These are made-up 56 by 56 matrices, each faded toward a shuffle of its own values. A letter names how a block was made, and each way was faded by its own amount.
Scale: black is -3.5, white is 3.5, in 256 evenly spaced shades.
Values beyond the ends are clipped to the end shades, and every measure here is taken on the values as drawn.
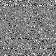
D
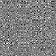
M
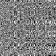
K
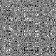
M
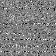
D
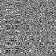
K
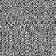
K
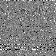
D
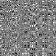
M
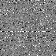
D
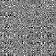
M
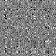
M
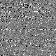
D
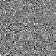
M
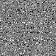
D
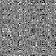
M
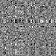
K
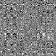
M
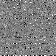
D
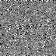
D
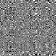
M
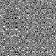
M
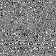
D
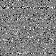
D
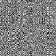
K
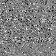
D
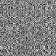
K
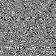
D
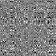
M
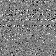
D
